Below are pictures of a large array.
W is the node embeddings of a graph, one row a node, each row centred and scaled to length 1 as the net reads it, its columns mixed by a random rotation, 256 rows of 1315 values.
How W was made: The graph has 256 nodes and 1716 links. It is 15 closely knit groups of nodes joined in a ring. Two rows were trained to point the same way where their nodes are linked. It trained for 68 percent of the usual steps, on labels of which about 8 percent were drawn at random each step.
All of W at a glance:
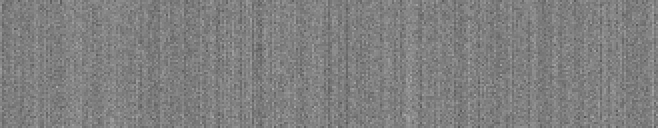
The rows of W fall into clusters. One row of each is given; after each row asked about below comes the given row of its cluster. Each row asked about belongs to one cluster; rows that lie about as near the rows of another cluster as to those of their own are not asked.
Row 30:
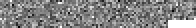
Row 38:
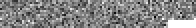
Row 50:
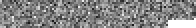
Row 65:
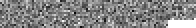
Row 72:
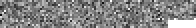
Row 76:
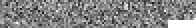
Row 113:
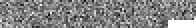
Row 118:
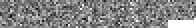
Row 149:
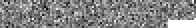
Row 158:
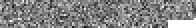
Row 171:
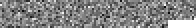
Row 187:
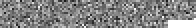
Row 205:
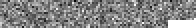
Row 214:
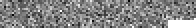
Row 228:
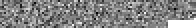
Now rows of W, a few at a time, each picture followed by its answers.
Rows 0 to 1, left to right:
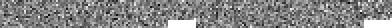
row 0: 113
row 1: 76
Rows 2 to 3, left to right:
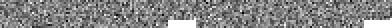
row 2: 113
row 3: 205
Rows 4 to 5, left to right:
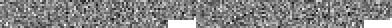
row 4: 113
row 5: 113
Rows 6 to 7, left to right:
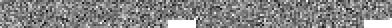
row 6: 50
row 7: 72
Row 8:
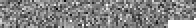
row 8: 187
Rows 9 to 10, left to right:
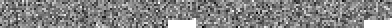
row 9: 158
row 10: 228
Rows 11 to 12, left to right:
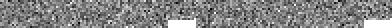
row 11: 214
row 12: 171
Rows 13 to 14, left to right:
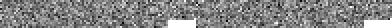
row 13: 38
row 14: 65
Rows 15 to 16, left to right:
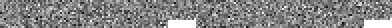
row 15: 214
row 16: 171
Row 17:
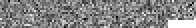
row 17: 118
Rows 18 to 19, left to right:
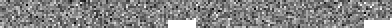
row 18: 205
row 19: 171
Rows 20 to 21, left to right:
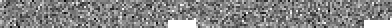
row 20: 187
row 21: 113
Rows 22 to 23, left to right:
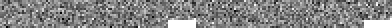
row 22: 228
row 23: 76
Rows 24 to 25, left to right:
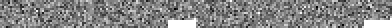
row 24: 228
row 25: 171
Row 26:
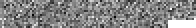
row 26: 30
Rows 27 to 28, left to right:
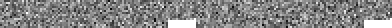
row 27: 158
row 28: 76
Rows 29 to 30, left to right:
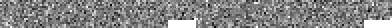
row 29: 113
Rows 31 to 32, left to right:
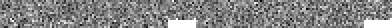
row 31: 118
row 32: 187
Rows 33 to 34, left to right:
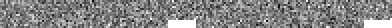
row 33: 118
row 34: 72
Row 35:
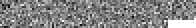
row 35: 65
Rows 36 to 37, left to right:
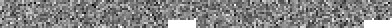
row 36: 158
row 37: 118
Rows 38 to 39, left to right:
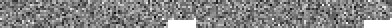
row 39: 187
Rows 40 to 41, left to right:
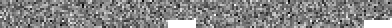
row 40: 72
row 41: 118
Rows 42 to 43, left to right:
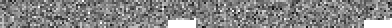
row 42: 50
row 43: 228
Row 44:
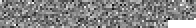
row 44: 187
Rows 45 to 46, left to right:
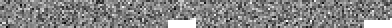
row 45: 228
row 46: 149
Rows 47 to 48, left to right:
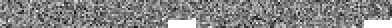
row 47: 228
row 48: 50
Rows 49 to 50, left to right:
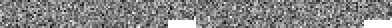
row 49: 171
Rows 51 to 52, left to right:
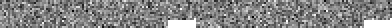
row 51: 72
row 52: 214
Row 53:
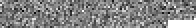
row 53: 171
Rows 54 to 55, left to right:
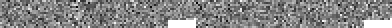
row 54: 205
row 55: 65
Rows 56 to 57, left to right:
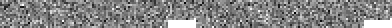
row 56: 65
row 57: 72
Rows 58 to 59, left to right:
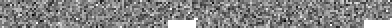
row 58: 30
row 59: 38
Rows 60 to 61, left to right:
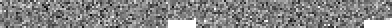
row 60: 149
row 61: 228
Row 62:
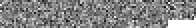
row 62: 171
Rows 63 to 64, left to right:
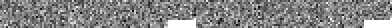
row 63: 72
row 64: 118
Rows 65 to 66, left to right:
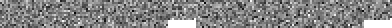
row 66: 149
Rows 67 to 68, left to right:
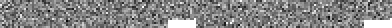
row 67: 171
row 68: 65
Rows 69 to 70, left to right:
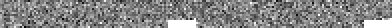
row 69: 50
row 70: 205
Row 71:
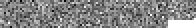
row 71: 187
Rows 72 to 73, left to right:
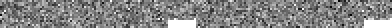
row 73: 171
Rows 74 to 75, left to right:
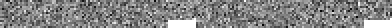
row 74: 205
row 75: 76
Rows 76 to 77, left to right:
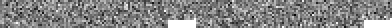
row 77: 214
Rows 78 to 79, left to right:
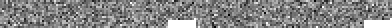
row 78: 118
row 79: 30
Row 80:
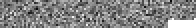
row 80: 38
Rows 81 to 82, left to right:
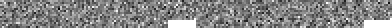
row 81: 171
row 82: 118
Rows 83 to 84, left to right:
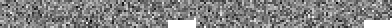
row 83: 76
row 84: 149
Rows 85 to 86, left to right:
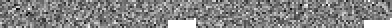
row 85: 205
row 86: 187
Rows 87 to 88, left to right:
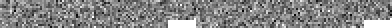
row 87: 30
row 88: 50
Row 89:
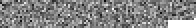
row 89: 65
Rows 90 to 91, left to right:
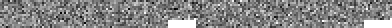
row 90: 228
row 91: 65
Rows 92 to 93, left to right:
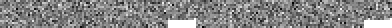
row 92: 76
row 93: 228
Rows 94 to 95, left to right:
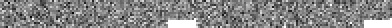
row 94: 149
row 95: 205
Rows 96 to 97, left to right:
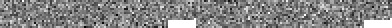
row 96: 158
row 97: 214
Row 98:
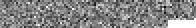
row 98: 50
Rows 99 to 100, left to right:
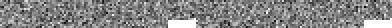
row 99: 228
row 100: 50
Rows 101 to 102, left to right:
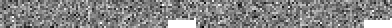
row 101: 50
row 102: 149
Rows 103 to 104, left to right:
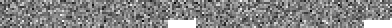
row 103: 65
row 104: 65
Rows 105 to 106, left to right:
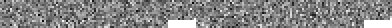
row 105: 118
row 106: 113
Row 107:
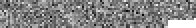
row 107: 72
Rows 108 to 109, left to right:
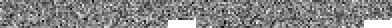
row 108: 118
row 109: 50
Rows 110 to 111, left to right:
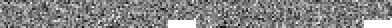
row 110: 149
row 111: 50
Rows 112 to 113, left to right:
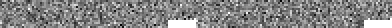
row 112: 205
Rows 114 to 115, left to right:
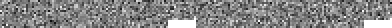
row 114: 171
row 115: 65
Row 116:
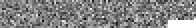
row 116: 118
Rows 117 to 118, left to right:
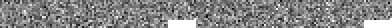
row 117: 149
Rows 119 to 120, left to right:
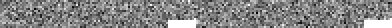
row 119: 76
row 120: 228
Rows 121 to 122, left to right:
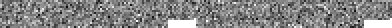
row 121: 228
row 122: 158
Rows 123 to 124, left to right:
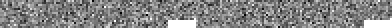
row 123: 118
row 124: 113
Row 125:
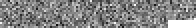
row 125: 205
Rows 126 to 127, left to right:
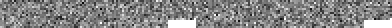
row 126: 50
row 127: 118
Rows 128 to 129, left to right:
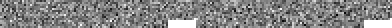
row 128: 158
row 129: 38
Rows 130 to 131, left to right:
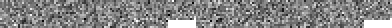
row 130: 118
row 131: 118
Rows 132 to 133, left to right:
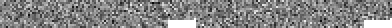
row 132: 76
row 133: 214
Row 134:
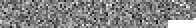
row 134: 187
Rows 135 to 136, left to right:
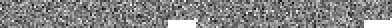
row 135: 65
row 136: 113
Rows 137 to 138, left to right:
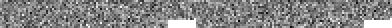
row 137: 50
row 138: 118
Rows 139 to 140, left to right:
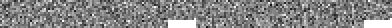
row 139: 65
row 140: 187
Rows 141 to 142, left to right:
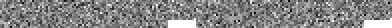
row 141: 187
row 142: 118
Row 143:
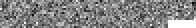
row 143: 30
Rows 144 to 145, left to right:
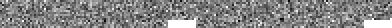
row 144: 65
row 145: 118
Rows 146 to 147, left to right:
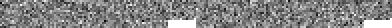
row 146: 65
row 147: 118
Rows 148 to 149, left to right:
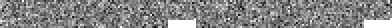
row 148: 158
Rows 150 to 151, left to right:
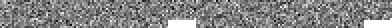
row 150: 171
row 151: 187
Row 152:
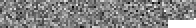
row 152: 76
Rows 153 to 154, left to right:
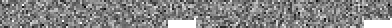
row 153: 65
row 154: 50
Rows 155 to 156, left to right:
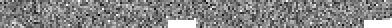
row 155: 214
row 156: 205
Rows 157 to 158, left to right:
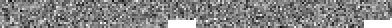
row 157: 50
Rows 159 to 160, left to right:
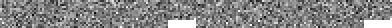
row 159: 30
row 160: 65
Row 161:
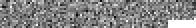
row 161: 30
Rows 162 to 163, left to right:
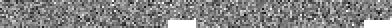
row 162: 38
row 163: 113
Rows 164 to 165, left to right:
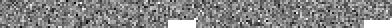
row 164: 38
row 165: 72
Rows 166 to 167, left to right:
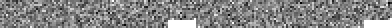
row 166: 38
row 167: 30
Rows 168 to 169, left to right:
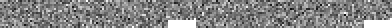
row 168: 214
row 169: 187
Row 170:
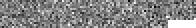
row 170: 214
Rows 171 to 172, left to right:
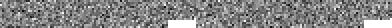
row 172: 158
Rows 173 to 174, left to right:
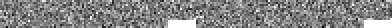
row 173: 72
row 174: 72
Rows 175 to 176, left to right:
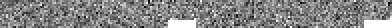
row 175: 38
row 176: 30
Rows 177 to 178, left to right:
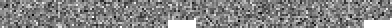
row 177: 30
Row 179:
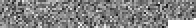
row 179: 158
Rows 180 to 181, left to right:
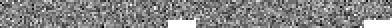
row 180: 65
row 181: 38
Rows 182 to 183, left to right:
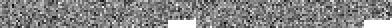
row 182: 30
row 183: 50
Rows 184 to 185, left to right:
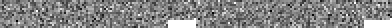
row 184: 228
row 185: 158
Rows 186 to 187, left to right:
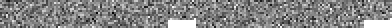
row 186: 38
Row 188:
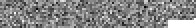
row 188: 38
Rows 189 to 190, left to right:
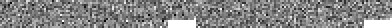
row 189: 65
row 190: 171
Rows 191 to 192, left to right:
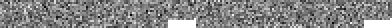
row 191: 149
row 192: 158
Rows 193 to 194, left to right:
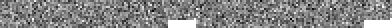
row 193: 76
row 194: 187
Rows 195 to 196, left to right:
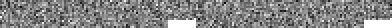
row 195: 72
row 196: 30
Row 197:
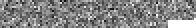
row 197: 187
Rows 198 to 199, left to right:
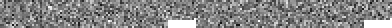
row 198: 214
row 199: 65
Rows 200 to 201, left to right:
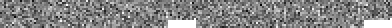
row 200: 214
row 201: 50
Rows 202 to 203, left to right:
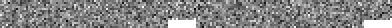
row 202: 171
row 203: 149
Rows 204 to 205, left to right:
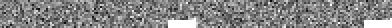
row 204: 228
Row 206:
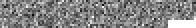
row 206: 30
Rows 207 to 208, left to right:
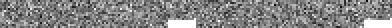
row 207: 76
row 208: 38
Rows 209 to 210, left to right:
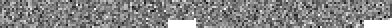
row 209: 76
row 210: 205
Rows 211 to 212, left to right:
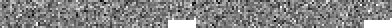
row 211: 30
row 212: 187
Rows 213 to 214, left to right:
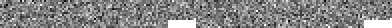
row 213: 187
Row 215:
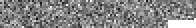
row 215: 214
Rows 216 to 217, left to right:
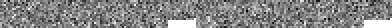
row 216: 205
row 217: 50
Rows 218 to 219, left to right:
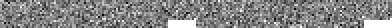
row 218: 149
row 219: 158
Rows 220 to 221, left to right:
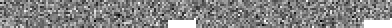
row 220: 113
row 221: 72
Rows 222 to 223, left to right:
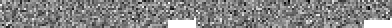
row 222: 171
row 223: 171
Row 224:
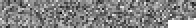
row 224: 228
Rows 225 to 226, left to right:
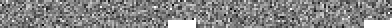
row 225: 65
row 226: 76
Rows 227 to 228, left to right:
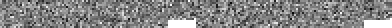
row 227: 50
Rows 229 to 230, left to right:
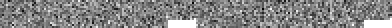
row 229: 214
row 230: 113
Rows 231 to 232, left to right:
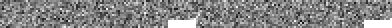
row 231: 228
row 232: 76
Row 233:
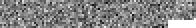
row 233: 158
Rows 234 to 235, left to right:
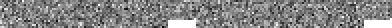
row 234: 158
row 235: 158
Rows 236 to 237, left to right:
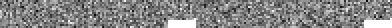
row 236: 72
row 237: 38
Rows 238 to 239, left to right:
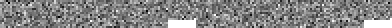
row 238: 149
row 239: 118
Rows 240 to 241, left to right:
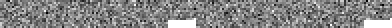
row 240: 205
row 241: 38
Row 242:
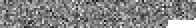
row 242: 50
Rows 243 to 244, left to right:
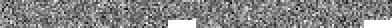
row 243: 158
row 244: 214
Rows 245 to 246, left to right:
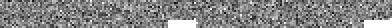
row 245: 214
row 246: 205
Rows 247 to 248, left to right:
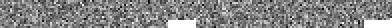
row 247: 118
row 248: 158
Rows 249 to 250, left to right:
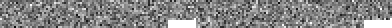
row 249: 38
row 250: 50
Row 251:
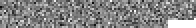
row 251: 72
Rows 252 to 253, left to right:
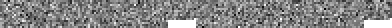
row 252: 205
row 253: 228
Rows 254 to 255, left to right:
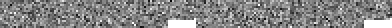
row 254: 38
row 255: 228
